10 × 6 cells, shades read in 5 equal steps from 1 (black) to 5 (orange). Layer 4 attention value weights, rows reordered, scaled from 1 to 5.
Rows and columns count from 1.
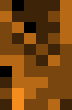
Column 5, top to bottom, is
2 3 2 3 2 4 3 3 3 4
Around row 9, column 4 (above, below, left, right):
4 3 4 3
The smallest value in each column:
1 1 1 2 2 2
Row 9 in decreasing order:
5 4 3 3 3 3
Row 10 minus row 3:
-1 1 2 1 2 -2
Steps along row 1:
down up same same up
